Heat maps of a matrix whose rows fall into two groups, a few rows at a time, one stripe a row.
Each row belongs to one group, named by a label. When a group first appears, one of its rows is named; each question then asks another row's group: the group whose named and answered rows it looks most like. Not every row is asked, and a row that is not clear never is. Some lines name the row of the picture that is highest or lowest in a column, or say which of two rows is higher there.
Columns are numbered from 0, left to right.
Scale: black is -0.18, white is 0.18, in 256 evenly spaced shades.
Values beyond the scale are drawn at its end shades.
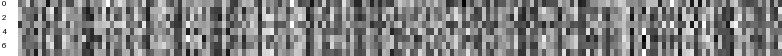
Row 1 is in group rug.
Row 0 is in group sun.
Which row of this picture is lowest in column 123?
2
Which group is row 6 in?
rug
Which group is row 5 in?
rug
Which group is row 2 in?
rug
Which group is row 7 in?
rug
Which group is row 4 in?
rug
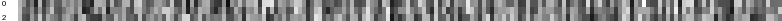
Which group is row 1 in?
rug
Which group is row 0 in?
rug
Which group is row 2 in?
rug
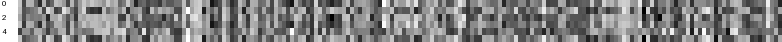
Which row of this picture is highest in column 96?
2
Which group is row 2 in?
sun
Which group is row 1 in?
rug
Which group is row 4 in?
sun
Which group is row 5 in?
rug
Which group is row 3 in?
sun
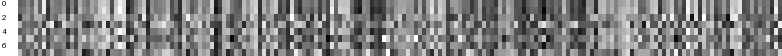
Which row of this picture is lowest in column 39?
2
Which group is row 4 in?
sun
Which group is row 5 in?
sun
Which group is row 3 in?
rug
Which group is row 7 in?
rug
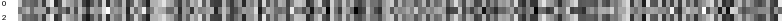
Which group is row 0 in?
rug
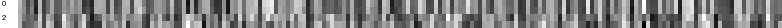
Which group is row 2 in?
rug
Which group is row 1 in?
rug
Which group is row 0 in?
rug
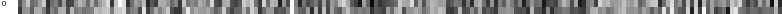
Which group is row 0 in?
sun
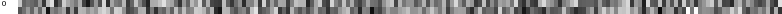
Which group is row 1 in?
sun
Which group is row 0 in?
rug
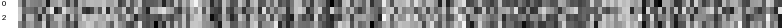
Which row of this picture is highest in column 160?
1
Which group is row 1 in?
rug
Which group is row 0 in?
sun
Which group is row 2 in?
sun
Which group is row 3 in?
sun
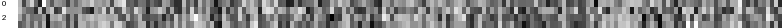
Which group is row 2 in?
sun
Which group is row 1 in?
rug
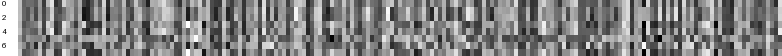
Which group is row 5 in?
sun
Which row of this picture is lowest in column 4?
6
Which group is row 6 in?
rug
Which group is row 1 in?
rug
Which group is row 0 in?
rug
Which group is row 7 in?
rug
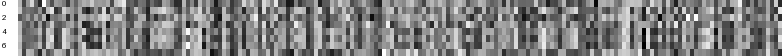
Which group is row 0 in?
sun
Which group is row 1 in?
rug
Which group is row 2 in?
sun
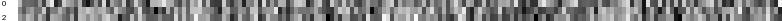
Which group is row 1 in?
sun
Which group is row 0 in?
rug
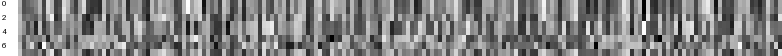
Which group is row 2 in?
rug
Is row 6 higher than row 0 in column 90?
No
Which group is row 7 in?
rug
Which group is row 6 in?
sun
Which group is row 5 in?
sun
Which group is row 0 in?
rug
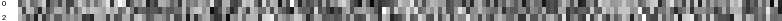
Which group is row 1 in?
sun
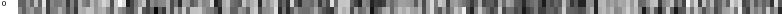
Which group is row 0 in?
sun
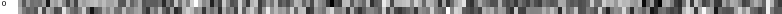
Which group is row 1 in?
rug
